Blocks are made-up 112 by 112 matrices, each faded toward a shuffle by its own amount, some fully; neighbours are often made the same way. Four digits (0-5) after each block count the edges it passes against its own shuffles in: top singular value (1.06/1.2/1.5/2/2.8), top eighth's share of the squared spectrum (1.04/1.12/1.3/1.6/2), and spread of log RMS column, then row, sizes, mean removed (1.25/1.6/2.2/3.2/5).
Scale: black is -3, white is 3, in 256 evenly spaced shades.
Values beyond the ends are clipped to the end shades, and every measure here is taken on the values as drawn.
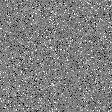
1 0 0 0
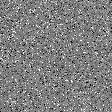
0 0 0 0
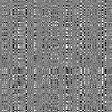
5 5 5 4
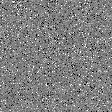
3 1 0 0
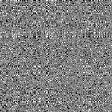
5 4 3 3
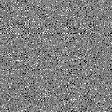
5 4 2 3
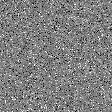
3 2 0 0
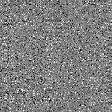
3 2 1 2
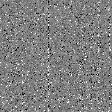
2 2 2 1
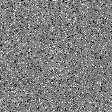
0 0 1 1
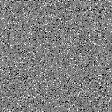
4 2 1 1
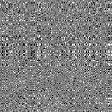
5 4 3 3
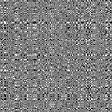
5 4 4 4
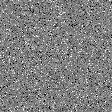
2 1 0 0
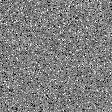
0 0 0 0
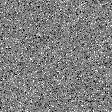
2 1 0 0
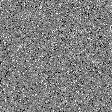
0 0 0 0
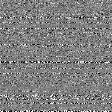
2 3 0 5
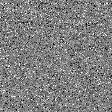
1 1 0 2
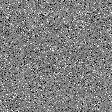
0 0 0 1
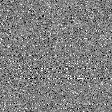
2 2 0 3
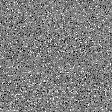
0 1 0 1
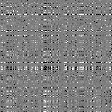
5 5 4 4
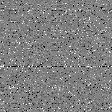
4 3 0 2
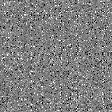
4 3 2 1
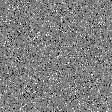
0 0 0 0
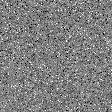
0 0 0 0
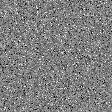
0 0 0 0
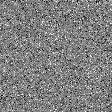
0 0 0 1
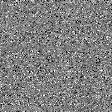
1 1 0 3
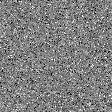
0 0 0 1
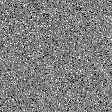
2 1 0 0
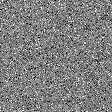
1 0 0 0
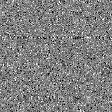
4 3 1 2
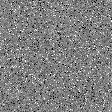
2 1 0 0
